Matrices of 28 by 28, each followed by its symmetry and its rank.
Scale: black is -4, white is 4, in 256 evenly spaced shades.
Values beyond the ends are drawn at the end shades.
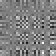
symmetric, rank two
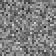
neither, full rank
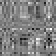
neither, rank three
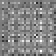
symmetric, rank two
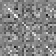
symmetric, rank five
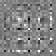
symmetric, rank three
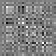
symmetric, rank two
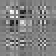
symmetric, rank two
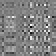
neither, rank three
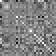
symmetric, rank five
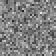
neither, full rank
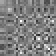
symmetric, rank three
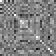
symmetric, rank five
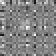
symmetric, rank three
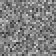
neither, full rank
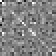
symmetric, rank five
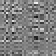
neither, rank three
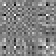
symmetric, rank three
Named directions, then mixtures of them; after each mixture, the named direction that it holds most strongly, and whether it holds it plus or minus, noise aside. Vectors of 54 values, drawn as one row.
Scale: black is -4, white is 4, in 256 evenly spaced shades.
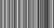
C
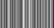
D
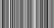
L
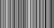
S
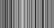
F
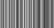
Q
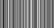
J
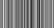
J, minus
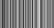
Q, minus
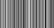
S, plus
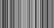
F, plus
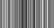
F, minus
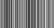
S, minus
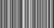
D, plus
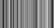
C, minus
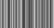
D, minus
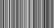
Q, plus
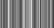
D, plus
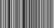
D, minus
